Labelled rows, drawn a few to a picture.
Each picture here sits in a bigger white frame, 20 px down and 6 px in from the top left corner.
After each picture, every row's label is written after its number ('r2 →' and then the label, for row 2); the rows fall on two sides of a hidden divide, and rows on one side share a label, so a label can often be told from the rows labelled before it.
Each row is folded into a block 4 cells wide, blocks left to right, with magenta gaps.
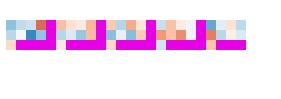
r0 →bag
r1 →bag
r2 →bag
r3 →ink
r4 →ink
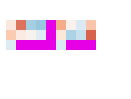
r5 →ink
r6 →bag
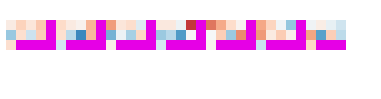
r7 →bag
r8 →bag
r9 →bag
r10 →bag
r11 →bag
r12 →ink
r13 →ink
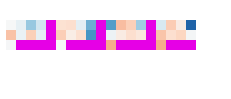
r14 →ink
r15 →ink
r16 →ink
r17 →ink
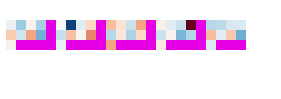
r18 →ink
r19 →bag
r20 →bag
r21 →bag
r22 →ink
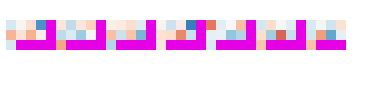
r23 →ink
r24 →bag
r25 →ink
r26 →ink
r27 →bag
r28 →ink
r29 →bag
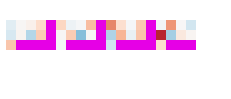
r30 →bag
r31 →bag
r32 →bag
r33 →ink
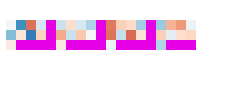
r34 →bag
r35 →ink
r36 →ink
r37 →ink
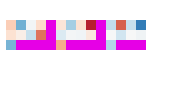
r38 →bag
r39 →bag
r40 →ink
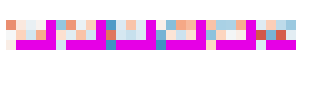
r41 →bag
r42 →ink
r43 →ink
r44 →bag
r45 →bag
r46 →ink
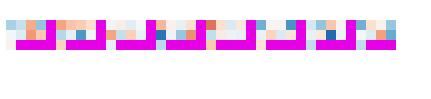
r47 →ink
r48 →bag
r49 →ink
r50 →bag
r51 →bag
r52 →ink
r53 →bag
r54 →ink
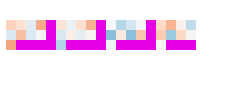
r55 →bag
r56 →bag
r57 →bag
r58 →ink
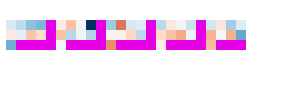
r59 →ink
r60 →ink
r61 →ink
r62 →ink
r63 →ink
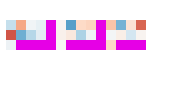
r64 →ink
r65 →bag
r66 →bag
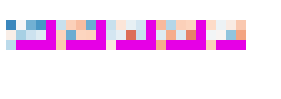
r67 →ink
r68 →ink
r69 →ink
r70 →bag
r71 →bag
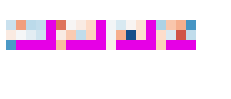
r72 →ink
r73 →bag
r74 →bag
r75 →ink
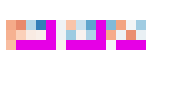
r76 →ink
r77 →ink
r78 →ink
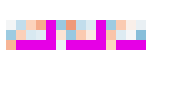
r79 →bag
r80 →ink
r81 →ink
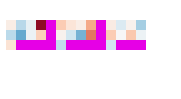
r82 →bag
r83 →bag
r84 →ink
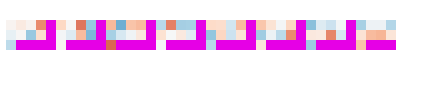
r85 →bag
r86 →ink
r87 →bag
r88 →ink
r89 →bag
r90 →bag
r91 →ink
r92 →ink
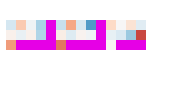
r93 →ink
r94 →ink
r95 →bag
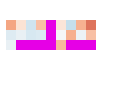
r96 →bag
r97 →bag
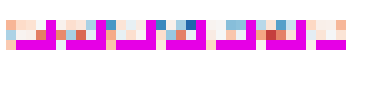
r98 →bag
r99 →ink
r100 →ink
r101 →ink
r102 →ink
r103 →ink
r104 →bag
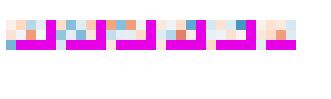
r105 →ink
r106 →bag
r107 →bag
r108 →ink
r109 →ink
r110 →ink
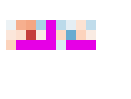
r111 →ink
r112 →ink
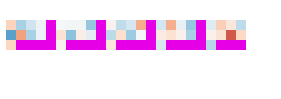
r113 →bag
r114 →ink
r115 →bag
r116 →ink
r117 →ink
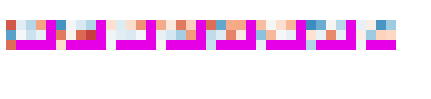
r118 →bag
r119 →ink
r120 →bag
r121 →bag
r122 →bag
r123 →bag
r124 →ink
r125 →ink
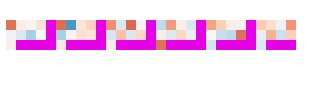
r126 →bag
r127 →bag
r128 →bag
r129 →ink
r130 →bag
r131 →bag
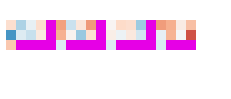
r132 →bag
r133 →bag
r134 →ink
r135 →bag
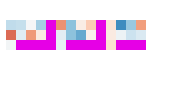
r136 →ink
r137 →bag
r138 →bag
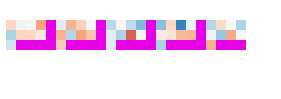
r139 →bag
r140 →ink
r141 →ink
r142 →ink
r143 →ink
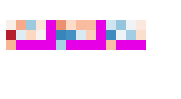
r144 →ink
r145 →bag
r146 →bag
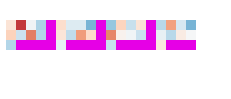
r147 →ink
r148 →ink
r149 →ink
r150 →ink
